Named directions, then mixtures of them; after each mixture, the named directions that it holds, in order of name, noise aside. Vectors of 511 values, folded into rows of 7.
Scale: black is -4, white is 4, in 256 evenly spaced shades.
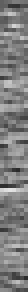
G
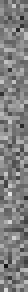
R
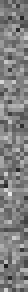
G, R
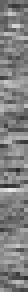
G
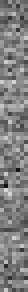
G, R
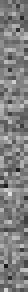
G, R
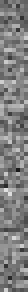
G, R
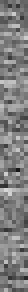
G, R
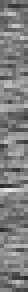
G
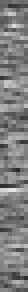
G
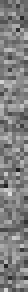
G, R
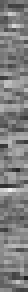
G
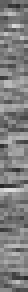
G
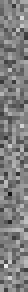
R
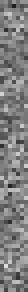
G, R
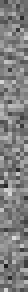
G, R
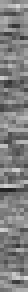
G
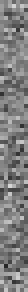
G, R
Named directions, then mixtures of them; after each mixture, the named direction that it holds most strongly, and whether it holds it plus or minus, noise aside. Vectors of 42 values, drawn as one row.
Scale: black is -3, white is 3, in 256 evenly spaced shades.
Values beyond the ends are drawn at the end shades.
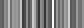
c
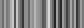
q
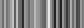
q, plus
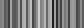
c, minus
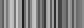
q, plus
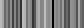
c, minus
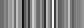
c, plus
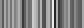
c, plus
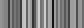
c, minus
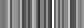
c, plus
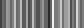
c, plus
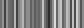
q, minus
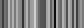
q, plus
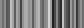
q, plus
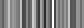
c, plus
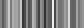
c, plus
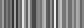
q, minus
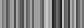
q, plus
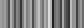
c, minus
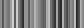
q, plus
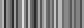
q, minus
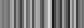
q, plus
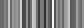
c, plus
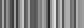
q, minus
